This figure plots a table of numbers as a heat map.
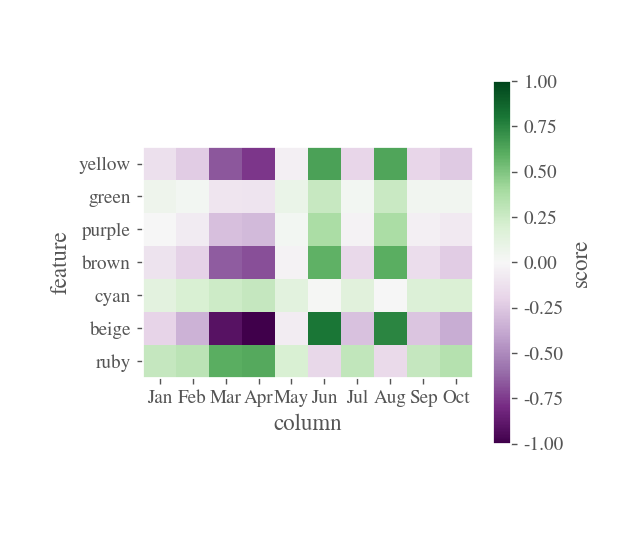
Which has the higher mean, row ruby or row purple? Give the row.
ruby
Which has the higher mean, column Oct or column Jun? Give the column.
Jun
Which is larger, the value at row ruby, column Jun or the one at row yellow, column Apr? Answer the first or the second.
the first
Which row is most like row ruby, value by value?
cyan
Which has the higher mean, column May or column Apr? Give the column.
May
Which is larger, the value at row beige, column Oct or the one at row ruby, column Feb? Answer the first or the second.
the second
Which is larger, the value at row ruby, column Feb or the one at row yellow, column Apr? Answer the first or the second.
the first
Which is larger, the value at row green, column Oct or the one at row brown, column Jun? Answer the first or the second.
the second
